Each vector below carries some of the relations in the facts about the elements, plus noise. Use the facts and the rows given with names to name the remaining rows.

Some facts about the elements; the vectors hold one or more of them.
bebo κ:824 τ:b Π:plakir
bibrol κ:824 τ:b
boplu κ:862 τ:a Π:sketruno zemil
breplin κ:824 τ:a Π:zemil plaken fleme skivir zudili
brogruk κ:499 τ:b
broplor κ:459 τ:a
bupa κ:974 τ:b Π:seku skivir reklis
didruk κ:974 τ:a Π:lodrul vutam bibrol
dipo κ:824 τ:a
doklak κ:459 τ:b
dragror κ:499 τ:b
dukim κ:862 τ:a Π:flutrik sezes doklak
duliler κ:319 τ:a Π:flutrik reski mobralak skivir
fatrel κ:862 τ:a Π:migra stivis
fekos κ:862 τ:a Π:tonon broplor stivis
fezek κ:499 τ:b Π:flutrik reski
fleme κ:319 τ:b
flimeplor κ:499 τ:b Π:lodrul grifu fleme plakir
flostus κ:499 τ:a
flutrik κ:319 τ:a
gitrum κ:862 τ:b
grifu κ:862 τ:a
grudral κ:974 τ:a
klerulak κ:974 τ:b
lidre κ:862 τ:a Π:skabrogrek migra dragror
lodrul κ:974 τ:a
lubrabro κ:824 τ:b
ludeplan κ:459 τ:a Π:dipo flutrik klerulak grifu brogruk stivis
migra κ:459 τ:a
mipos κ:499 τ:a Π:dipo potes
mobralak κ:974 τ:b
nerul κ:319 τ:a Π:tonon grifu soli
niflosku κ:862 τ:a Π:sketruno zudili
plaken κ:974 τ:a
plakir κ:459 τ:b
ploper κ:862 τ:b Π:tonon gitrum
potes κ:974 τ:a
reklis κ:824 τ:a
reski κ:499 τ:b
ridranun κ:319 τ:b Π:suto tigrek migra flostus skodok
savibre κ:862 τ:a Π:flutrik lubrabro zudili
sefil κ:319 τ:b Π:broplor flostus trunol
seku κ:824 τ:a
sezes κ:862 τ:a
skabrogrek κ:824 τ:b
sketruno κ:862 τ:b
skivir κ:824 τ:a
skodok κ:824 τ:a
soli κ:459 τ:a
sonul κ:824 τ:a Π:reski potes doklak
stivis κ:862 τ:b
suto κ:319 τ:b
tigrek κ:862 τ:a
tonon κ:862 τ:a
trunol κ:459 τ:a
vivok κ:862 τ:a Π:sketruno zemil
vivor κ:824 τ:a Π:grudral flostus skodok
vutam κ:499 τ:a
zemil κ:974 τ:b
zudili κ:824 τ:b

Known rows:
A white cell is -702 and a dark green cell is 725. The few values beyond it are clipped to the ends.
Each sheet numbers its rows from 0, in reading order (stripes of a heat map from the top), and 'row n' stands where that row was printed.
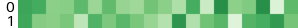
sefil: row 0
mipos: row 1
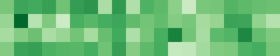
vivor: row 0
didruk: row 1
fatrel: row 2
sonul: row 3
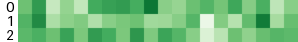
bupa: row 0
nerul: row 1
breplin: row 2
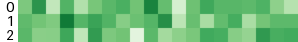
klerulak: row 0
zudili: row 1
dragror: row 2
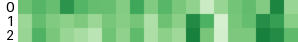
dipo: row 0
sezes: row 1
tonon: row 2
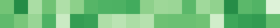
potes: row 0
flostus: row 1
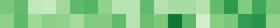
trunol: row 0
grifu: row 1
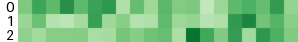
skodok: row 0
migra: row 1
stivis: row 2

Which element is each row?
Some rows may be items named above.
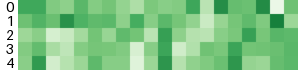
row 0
ridranun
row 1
dipo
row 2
ludeplan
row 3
doklak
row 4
plakir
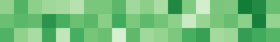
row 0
tonon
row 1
dipo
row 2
brogruk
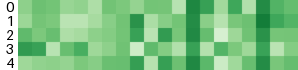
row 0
gitrum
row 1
fekos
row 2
niflosku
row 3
fleme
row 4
savibre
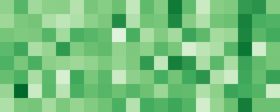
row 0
grifu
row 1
fekos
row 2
reski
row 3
duliler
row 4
sketruno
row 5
flimeplor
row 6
lodrul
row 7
dukim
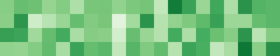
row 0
gitrum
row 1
plakir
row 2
suto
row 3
fezek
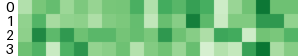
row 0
dukim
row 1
grifu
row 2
bebo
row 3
flutrik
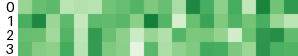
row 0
ploper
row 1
zemil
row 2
vutam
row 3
dragror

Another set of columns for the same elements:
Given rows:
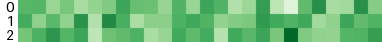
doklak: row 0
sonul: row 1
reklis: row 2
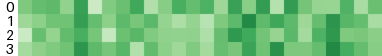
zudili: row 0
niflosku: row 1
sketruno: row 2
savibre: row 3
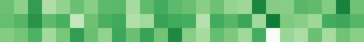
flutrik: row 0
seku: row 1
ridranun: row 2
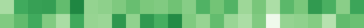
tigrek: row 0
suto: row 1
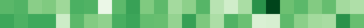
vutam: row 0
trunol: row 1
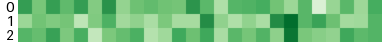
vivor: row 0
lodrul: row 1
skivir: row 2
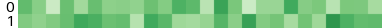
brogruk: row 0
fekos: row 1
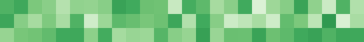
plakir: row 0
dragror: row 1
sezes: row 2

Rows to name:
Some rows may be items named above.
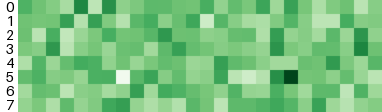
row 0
bebo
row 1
flostus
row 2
nerul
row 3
flutrik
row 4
stivis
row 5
vutam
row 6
fleme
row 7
bupa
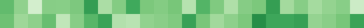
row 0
flimeplor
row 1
potes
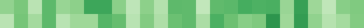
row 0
bupa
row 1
zemil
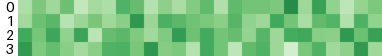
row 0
zemil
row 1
fleme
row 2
dipo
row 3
ludeplan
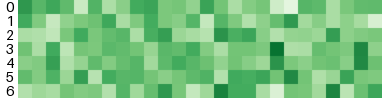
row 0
migra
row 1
flimeplor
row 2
ploper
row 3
duliler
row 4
flutrik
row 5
breplin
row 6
gitrum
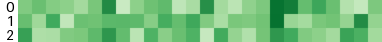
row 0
didruk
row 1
duliler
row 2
mipos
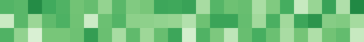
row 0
skodok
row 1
sketruno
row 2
fezek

